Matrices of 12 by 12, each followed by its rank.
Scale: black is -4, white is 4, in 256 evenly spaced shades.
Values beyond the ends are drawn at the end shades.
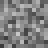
full rank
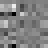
two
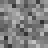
full rank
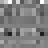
two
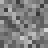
full rank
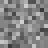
full rank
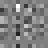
two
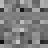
two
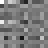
two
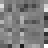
two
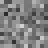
full rank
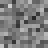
full rank
